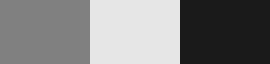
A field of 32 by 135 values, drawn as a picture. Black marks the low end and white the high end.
It is made of 1 by 3 panels. Panel 1,1: middling, flat. Panel 1,2: very high, flat. Panel 1,3: very low, flat.
